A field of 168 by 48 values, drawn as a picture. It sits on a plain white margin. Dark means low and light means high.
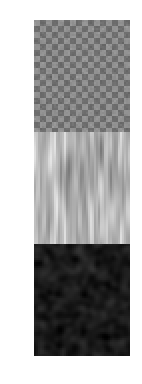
It is made of 3 by 1 panels. Panel 1,1: middling, checkered. Panel 2,1: high, streaked downward. Panel 3,1: very low, blotchy, faint in contrast.
